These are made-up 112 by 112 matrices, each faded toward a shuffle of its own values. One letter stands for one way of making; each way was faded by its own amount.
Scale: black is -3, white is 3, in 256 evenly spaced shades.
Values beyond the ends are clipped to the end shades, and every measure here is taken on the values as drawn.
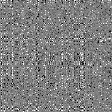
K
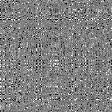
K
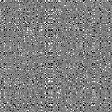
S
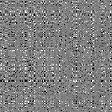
S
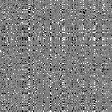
S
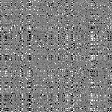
S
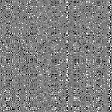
S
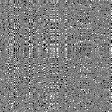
S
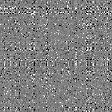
K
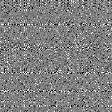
K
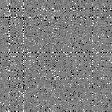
K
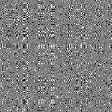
S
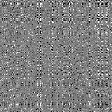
S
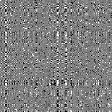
S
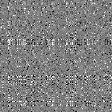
K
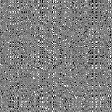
S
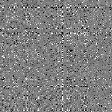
K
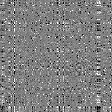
S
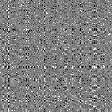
S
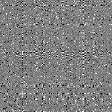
K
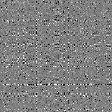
K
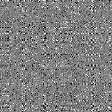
K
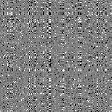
S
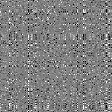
S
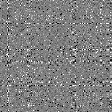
K
